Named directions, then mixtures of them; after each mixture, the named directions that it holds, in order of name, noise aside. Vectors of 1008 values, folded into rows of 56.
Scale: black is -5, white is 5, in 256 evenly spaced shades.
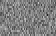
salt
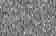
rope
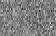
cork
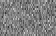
cork, rope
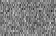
cork, salt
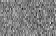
cork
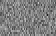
salt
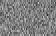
salt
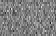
cork, rope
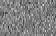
rope, salt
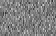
rope, salt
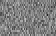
salt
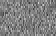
rope, salt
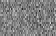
cork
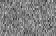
cork, rope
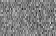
cork
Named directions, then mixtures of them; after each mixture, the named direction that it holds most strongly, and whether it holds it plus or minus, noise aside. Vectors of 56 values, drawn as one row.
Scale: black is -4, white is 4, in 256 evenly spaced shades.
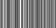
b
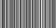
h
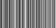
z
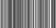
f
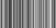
f, plus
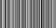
h, minus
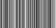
z, plus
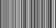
f, minus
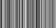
z, plus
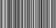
f, plus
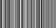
h, minus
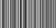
z, minus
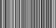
h, minus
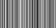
b, plus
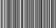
b, plus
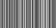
h, plus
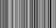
f, minus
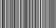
h, plus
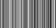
f, minus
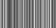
b, plus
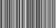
z, plus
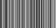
z, plus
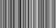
b, minus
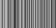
z, minus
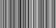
b, minus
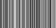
z, plus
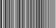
z, plus
